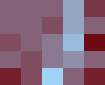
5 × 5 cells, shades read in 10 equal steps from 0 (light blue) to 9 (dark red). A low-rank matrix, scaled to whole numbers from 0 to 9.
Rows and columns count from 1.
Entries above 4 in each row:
4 4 3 3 4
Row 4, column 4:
3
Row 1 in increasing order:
2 5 5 5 7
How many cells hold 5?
10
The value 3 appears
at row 4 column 4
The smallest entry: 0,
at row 5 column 3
